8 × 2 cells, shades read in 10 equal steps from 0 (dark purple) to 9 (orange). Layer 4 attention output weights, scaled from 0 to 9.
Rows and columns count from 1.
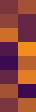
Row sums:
8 6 9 10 6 10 5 9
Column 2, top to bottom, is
5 2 2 9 6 8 0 6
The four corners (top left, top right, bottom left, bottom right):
3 5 3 6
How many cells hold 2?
3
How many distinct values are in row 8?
2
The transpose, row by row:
3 4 7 1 0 2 5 3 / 5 2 2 9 6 8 0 6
